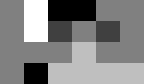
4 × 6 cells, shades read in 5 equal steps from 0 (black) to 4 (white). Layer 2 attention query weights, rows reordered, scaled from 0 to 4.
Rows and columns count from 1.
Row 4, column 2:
0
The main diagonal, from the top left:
2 4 2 3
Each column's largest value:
2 4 3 3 3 3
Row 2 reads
2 4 1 2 1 2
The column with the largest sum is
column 2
